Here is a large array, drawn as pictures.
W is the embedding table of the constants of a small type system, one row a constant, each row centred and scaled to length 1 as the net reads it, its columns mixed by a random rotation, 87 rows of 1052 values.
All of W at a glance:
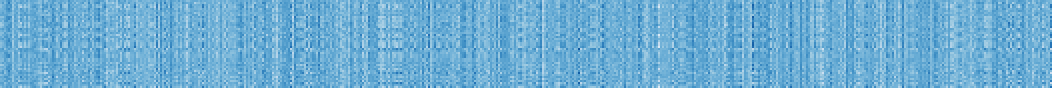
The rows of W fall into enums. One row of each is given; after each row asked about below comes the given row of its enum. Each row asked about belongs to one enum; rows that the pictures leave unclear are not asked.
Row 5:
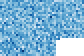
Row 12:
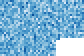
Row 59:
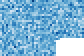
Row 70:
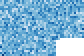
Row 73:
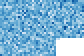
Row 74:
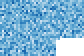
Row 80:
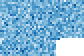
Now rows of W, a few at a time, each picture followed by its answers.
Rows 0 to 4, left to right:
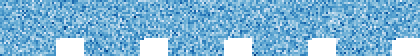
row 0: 73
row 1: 5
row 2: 74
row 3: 70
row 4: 80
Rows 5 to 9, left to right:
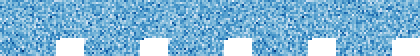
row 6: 80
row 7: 80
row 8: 5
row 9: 74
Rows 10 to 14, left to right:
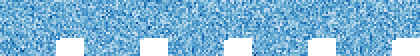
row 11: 73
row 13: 70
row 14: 12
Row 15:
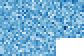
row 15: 73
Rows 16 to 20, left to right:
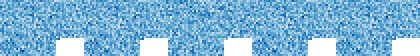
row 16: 5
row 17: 5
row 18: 74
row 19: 5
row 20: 5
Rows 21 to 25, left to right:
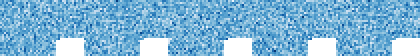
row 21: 12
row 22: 59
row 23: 80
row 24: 5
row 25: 59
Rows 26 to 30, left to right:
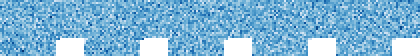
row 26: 5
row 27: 80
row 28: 74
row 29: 73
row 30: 73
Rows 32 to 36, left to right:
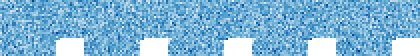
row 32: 59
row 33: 12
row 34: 80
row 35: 80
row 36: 5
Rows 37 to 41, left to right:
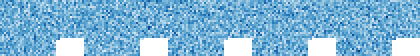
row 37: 12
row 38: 73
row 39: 74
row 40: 74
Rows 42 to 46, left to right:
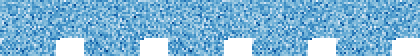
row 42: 80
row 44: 5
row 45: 80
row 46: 80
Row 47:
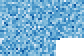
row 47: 80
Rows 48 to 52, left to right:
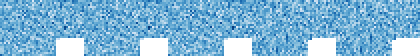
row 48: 73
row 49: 73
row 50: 73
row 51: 12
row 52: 12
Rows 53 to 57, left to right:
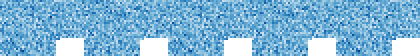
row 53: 5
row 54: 74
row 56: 74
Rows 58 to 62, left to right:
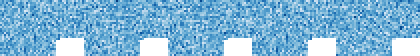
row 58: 12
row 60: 59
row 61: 12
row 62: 73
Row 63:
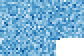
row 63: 80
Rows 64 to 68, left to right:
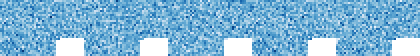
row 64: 5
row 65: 59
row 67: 5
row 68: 80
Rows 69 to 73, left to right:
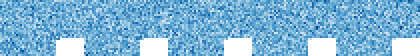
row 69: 5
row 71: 74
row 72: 73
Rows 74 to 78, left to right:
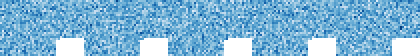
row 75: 59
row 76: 12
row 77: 74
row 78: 73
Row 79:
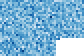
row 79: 5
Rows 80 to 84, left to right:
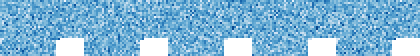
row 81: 12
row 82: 73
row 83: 73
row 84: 80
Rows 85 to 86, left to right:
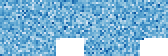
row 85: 73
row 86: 80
